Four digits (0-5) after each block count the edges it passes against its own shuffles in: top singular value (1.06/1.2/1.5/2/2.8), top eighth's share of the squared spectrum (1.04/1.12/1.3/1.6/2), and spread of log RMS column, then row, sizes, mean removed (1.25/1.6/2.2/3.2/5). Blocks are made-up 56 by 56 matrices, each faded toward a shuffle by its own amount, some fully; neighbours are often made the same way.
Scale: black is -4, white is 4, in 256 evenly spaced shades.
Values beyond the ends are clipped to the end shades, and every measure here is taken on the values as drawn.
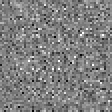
4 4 2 2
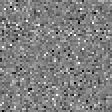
2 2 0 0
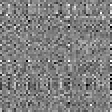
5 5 3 3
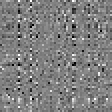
4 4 3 2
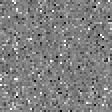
1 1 1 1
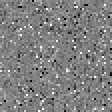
1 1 1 0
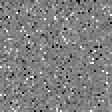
0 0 0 0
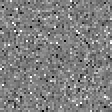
0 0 0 0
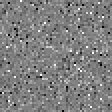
0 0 0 0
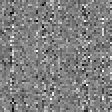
2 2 3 0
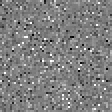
0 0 0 0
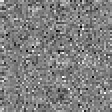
3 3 2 1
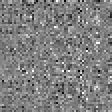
4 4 2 2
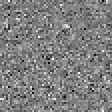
3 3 1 1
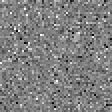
2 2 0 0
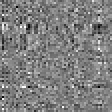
4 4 3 2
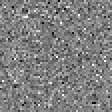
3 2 0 1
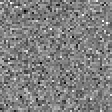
2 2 0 0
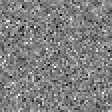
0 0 0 0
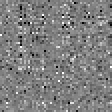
4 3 2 2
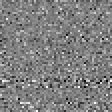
3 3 0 3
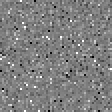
0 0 0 0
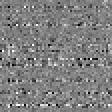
3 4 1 3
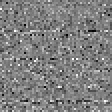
3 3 0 2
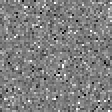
1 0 0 0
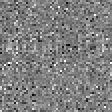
3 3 1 2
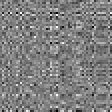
5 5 3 3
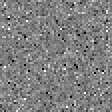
2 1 0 0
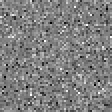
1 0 0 0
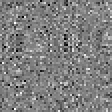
4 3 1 2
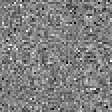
3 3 1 1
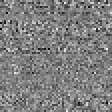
1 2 0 3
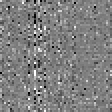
3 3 3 0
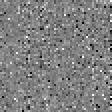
2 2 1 0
